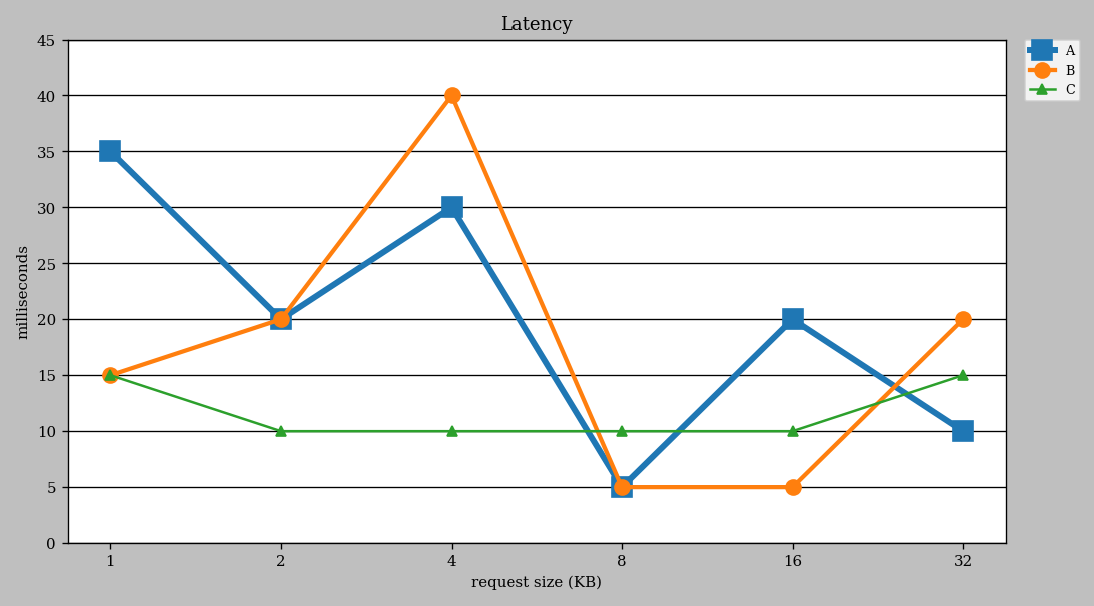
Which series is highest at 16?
A
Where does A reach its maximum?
1
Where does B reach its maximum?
4
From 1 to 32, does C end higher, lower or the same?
the same
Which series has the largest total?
A
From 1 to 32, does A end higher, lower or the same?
lower
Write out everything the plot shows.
Title: Latency
x-axis: request size (KB), ticks 1 2 4 8 16 32
y-axis: milliseconds, ticks 0 5 10 15 20 25 30 35 40 45
Legend: A, B, C
Values:
A: 35 20 30 5 20 10
B: 15 20 40 5 5 20
C: 15 10 10 10 10 15
